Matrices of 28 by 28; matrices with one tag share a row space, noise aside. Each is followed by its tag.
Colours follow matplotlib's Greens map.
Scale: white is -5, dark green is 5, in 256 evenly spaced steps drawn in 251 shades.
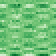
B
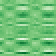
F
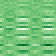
F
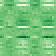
F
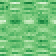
B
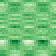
B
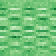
B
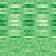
B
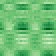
F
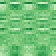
B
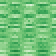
B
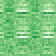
F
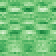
B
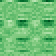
F
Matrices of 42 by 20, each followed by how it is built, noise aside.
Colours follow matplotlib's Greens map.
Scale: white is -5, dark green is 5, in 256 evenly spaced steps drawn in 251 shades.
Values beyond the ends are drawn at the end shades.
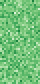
noise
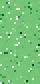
sparse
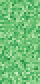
noise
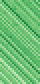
Toeplitz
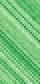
Toeplitz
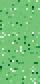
sparse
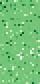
sparse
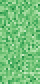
noise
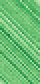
Toeplitz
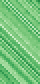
Toeplitz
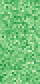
noise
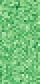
noise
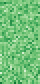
noise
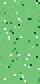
sparse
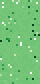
sparse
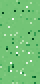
sparse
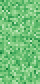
noise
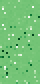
sparse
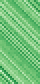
Toeplitz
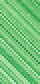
Toeplitz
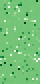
sparse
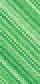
Toeplitz
